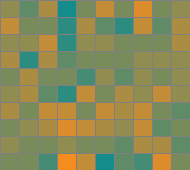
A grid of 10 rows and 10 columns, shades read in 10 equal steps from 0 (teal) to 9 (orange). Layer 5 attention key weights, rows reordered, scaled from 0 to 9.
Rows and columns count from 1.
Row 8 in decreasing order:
8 7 7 6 6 5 5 4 4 3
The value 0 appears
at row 1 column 4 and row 10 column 6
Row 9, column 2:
4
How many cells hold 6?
15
